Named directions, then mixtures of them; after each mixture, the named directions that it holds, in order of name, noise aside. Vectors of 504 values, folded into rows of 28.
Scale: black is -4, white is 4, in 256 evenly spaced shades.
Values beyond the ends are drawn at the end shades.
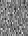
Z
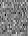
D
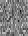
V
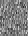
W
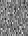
Z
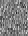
W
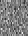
Z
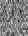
V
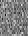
D, Z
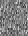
W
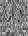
V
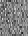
D, Z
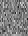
D, W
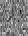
V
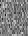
D, Z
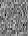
D, W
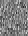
W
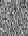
W, Z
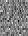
V, Z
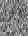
D, V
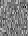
W, Z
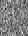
V, Z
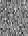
Z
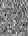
D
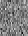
V, Z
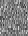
W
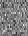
D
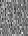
D, Z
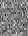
D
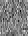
V, W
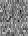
V
